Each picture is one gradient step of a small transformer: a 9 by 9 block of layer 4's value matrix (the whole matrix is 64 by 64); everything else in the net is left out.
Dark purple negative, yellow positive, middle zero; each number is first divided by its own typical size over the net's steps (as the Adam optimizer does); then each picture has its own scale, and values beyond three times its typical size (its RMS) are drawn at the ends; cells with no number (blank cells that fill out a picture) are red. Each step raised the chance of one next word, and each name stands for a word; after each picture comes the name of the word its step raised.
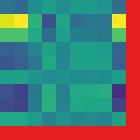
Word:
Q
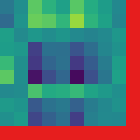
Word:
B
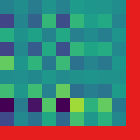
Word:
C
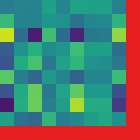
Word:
Q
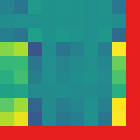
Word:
B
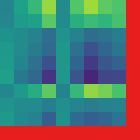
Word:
B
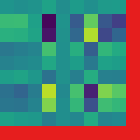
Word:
Q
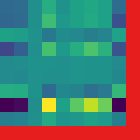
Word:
C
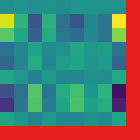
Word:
Q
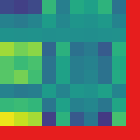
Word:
B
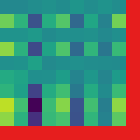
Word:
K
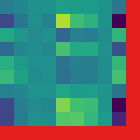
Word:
K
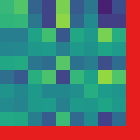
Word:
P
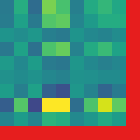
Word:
C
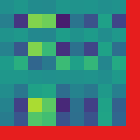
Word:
K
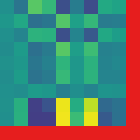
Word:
B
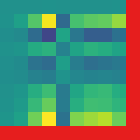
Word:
K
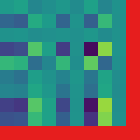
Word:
K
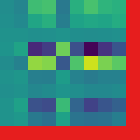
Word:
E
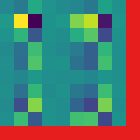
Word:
Q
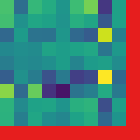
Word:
P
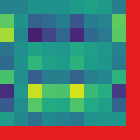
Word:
Q
